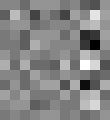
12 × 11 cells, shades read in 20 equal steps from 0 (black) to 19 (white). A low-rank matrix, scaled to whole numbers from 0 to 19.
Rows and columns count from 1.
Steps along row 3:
up same down up up same down up up down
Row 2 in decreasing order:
17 14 12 12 10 10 10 8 7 5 5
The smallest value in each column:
7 8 7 5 8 7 5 8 1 0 6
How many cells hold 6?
4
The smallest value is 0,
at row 5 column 10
